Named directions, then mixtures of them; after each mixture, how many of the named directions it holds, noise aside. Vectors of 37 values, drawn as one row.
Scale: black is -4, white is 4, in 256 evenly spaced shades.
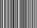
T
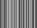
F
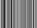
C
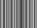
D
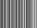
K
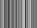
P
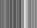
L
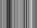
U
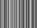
one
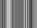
one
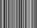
three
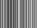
three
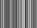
one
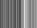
one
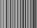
one
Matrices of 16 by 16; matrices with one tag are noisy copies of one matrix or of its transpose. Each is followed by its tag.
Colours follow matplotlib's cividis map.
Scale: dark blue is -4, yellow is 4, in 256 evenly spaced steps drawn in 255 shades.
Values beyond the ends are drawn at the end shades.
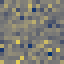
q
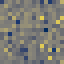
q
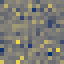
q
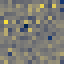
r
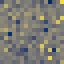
q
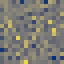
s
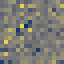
r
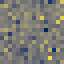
q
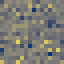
q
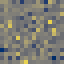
s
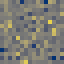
s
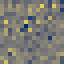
r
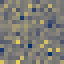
q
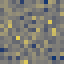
s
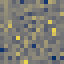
s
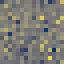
q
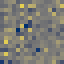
r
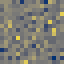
s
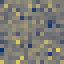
q
